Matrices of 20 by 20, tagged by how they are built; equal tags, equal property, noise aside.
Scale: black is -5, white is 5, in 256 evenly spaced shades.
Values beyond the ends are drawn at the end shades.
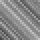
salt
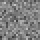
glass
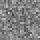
glass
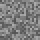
glass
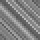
salt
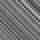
salt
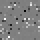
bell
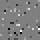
bell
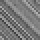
salt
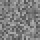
glass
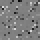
bell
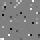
bell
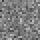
glass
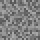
glass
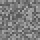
glass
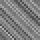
salt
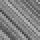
salt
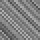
salt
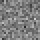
glass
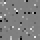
bell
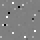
bell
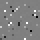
bell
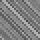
salt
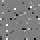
bell
